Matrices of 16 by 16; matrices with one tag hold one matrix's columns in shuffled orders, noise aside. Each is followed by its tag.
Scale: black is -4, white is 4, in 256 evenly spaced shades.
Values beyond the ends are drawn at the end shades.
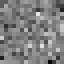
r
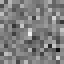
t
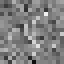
r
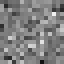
r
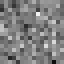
r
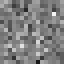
r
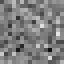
t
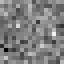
t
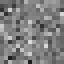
r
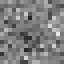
t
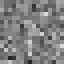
r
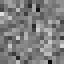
r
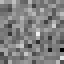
t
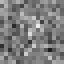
t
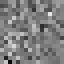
r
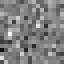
t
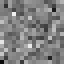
r
